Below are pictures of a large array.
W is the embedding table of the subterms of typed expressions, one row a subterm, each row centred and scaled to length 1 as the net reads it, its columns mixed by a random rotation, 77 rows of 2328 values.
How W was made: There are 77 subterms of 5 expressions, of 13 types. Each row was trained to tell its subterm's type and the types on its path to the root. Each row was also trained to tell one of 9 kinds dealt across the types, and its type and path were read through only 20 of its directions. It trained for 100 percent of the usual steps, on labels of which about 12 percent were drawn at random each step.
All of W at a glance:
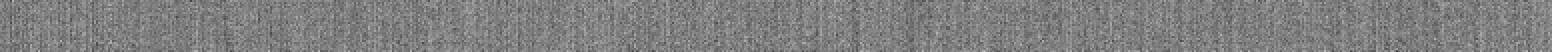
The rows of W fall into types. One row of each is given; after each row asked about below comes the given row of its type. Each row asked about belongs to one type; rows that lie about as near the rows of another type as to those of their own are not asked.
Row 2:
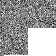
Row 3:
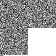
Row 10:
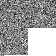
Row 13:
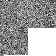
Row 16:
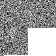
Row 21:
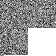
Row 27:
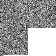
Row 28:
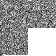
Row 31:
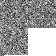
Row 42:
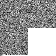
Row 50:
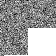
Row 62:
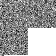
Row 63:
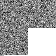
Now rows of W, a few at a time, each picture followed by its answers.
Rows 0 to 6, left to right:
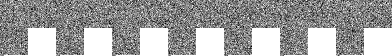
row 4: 28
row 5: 31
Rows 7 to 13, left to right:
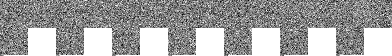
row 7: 28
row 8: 42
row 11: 31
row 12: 2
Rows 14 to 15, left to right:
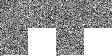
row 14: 27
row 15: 28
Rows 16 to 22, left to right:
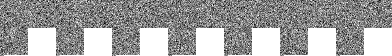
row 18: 16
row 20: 13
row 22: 31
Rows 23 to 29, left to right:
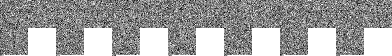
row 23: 42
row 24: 2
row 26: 13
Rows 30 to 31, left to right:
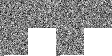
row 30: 63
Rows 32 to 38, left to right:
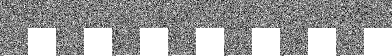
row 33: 62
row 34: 62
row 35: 62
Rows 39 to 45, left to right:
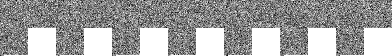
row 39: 62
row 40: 10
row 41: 2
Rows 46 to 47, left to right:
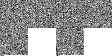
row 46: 13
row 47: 42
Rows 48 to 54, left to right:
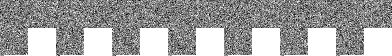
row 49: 16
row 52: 63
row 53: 10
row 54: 16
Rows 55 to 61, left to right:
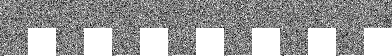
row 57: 42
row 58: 42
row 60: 63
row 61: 62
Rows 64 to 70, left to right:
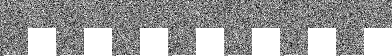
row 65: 3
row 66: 10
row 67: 16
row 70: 2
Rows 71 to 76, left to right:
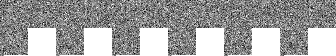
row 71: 10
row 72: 10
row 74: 13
